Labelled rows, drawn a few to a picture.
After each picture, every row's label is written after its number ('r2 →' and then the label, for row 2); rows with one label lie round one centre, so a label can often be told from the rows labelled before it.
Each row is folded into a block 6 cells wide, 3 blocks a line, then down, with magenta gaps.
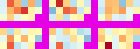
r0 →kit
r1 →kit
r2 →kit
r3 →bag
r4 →bag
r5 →bag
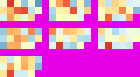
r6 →kit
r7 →kit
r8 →bag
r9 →kit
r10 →bag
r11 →bag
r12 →bag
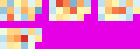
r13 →bag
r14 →kit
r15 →kit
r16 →kit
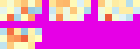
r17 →bag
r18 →bag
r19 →bag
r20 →kit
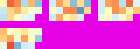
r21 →kit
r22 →kit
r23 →kit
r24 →bag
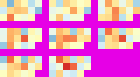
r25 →bag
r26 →bag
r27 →kit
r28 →kit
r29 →kit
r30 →kit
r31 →kit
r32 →kit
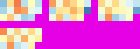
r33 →kit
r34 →bag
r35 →bag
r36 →bag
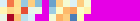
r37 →kit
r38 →kit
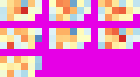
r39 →kit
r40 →kit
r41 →kit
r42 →bag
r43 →kit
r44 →kit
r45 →bag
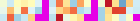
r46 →bag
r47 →kit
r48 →kit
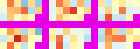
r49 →kit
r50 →kit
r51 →bag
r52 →kit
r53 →bag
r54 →kit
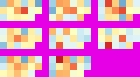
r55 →kit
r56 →kit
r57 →kit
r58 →kit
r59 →bag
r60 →bag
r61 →kit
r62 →kit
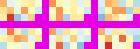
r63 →bag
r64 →bag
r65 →kit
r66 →kit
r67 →bag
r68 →bag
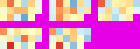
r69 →kit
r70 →kit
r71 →bag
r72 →bag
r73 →bag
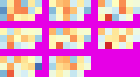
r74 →kit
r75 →kit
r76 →bag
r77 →bag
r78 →bag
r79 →bag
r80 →bag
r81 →kit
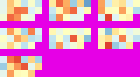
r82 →kit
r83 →kit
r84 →bag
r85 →kit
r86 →bag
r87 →bag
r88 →kit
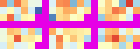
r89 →bag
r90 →kit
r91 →kit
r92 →kit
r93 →bag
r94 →kit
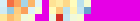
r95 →kit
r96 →bag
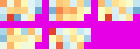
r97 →bag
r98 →kit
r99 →bag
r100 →kit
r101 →bag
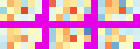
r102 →kit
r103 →bag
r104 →kit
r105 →kit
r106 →kit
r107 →bag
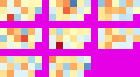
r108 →bag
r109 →kit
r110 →kit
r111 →kit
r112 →bag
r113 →kit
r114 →bag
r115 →bag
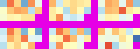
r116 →kit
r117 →bag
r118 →kit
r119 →kit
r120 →kit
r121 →bag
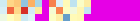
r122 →kit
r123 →bag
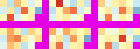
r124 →bag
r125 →kit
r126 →bag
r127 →kit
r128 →bag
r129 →bag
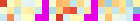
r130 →bag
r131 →kit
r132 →bag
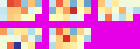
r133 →kit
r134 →kit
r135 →bag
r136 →bag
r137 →kit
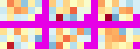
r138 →kit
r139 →bag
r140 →bag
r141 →bag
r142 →kit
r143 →kit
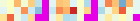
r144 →bag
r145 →kit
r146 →kit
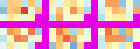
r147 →kit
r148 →bag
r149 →kit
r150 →kit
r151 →kit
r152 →kit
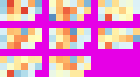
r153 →kit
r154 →kit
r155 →bag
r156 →kit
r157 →kit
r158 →bag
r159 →bag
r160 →kit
